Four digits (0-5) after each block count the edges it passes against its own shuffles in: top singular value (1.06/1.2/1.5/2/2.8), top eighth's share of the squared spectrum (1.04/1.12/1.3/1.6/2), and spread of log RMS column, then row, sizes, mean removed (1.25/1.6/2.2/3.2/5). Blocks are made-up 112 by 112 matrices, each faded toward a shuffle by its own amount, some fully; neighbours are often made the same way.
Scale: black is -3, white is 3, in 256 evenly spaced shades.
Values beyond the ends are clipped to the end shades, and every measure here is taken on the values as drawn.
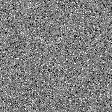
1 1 0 0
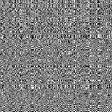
5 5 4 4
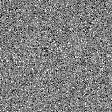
3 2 0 0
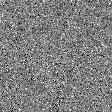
0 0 0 0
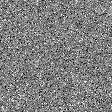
0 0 0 0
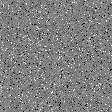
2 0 0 0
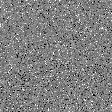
1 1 0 0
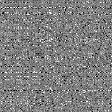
4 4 2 3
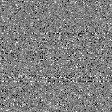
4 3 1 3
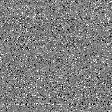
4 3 1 2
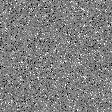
0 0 0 0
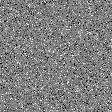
0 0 0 0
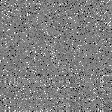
4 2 0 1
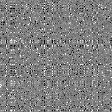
5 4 3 3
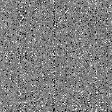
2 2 3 2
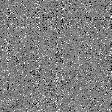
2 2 2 2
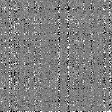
2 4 4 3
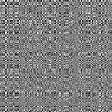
5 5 4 4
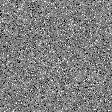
2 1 0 0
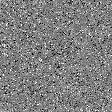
2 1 0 0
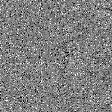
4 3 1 1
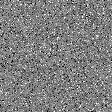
1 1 0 0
